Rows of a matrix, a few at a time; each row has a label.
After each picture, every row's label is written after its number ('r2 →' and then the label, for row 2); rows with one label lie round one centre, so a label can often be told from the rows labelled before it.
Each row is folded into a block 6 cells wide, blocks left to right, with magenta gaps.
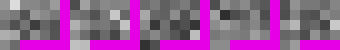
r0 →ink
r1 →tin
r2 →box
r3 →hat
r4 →tin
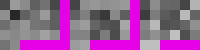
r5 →hat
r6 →tin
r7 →tin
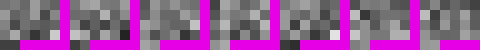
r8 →box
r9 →ink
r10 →tin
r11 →tin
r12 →box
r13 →hat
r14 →hat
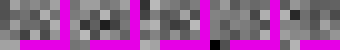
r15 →tin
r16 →ink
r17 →tin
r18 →box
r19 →hat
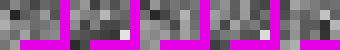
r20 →hat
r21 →box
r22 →hat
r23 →box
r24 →tin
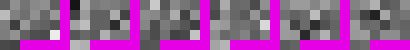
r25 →box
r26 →tin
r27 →box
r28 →tin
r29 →ink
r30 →ink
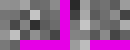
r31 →ink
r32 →tin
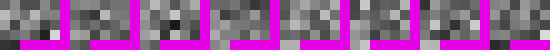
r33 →box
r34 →ink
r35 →ink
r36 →hat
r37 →tin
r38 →tin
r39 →tin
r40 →box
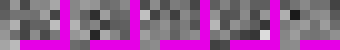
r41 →tin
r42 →ink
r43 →hat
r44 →box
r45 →hat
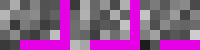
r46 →box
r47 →tin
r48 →box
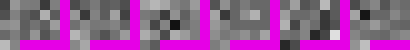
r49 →tin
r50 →hat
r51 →ink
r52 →hat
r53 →box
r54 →hat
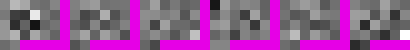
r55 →ink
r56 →ink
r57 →box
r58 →tin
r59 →ink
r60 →box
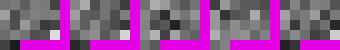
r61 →box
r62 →box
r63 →ink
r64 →hat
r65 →box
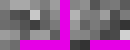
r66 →ink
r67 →box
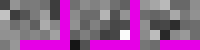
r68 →hat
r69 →box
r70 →ink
